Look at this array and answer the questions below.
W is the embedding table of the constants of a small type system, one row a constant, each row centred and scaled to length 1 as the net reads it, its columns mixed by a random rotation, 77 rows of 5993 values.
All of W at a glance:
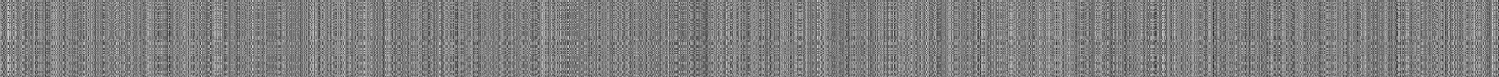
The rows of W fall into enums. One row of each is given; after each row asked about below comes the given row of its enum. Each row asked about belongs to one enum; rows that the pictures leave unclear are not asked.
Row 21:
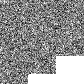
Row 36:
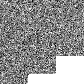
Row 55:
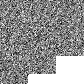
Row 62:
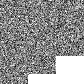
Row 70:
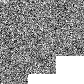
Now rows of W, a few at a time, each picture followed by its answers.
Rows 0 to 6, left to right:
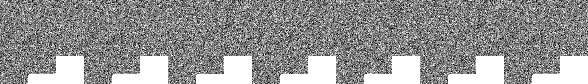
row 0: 36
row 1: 36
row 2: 62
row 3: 55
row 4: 21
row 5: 62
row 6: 36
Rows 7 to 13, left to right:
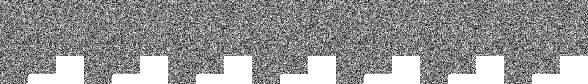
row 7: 36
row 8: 36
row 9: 21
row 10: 62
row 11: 36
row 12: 21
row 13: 21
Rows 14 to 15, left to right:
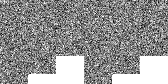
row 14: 21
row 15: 62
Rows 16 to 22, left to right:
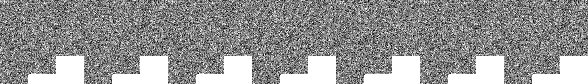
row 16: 21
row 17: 62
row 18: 21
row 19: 55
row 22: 62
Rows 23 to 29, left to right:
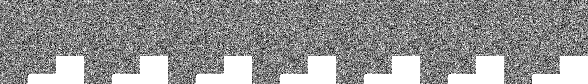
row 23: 36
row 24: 21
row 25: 36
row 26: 70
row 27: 21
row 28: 21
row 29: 62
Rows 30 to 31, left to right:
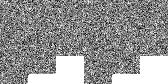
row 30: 36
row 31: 21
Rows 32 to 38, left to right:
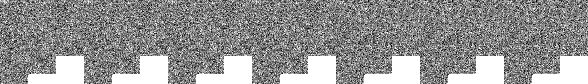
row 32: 70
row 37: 36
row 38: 36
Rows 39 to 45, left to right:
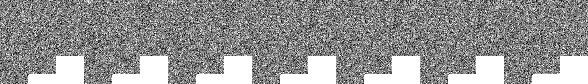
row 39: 55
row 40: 70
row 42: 62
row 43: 62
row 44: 62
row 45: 36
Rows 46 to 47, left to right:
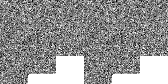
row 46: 36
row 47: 36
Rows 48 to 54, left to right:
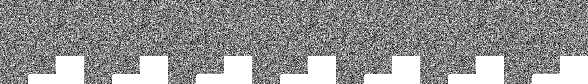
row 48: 62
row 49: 62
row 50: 36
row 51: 62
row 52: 55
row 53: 62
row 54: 36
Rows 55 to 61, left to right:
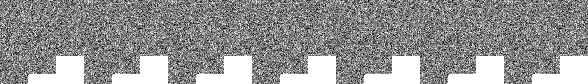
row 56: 21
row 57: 21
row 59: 36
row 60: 36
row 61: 21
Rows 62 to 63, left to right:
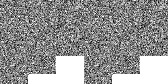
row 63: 62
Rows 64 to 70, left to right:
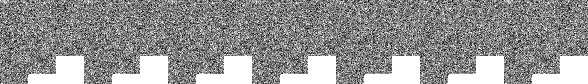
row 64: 70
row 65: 21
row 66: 21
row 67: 21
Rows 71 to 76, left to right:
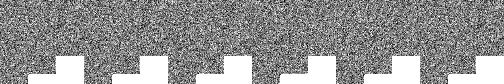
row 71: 62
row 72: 62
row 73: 21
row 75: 55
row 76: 62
